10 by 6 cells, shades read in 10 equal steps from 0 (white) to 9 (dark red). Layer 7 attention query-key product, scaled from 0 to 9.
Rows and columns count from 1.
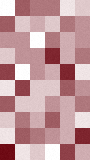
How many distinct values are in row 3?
4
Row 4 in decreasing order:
8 5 4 4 3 2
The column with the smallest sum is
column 3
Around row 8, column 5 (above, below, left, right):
3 3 6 1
